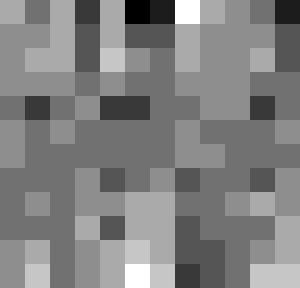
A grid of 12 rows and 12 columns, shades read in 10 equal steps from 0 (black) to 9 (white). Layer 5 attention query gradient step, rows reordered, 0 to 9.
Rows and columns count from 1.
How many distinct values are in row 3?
5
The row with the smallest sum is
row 5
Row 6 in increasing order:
4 4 4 4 4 4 4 4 5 5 5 5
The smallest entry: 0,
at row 1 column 6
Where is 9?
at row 1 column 8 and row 12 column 6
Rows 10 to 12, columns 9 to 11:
4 4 4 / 3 4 5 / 3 4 7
